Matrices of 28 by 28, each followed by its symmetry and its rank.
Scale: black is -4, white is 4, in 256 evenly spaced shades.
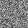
antisymmetric, full rank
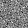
antisymmetric, full rank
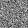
antisymmetric, full rank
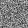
neither, full rank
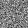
antisymmetric, full rank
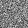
neither, full rank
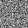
antisymmetric, full rank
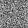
antisymmetric, full rank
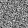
neither, full rank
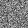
neither, full rank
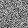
neither, full rank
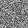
neither, full rank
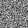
antisymmetric, full rank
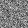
antisymmetric, full rank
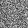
neither, full rank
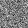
neither, full rank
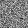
neither, full rank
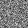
neither, full rank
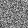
antisymmetric, full rank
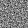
antisymmetric, full rank
